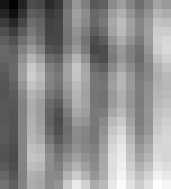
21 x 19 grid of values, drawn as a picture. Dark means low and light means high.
Lone odd cells: none. Stripes: upright, repeating 4 times. Slope: up to the bottom right. Ninth with the lowest average: top left. Ninth with the highest average: bottom right.
